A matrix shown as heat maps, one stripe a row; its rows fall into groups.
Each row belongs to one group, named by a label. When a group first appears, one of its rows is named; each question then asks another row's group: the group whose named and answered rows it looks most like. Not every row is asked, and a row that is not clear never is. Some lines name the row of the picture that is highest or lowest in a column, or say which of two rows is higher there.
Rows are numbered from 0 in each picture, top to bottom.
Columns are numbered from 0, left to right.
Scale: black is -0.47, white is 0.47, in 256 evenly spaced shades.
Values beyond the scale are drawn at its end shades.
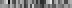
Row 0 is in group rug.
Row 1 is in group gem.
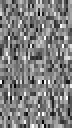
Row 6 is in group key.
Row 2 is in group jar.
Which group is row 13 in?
gem
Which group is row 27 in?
jar
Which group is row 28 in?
key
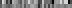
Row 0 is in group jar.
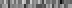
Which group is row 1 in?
rug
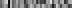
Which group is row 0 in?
rug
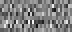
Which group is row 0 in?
jar
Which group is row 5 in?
gem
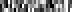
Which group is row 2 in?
gem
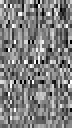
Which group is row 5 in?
rug
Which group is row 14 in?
key
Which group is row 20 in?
gem
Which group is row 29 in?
gem
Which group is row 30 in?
rug
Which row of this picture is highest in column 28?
3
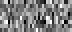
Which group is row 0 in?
rug
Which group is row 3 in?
jar
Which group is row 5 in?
rug
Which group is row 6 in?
gem
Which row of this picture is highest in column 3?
5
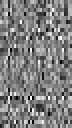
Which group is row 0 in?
rug
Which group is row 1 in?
rug
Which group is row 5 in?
jar
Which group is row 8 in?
rug
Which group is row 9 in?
key
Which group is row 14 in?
rug
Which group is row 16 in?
rug
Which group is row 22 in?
rug
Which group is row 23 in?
gem
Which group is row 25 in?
key
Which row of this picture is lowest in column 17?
2
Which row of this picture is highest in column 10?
5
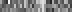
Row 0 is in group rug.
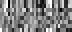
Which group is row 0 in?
rug
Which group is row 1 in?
rug
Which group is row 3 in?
rug
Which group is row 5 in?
jar
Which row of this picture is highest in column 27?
6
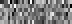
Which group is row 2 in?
gem
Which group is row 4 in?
rug
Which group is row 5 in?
gem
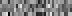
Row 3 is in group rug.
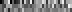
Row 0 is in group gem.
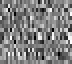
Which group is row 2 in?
rug
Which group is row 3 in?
gem
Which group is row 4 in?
jar
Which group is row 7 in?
jar
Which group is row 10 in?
gem
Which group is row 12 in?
gem
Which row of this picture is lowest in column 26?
7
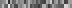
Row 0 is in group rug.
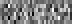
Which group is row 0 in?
gem
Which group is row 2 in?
key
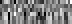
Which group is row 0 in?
gem
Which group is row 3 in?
rug
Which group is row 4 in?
rug
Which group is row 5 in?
rug
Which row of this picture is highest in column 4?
2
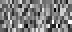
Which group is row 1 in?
jar
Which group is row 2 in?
key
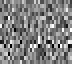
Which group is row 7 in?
gem
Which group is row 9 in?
rug
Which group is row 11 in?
jar
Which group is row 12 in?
gem
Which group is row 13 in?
rug
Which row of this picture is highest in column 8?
12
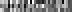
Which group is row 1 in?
key
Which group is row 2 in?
gem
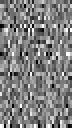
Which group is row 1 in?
gem
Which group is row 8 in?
gem
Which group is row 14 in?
key
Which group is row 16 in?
gem
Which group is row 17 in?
gem
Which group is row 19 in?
jar
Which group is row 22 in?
key
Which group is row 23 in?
jar
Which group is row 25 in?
rug
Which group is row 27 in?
jar
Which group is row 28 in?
jar
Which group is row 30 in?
key
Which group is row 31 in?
jar
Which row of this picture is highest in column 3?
7
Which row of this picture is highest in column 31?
18
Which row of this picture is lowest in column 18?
15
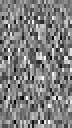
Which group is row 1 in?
rug
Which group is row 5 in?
gem
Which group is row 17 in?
gem
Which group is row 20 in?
key
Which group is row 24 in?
key
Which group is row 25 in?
gem
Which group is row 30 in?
rug
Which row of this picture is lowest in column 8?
19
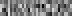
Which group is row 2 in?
jar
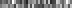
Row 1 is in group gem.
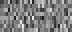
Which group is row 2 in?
rug
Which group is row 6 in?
key
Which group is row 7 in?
jar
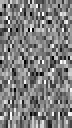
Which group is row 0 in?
gem
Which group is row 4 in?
rug
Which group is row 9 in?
rug
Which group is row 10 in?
jar
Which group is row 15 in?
key
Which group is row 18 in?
rug
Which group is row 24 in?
rug
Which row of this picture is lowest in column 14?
7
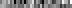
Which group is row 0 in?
gem
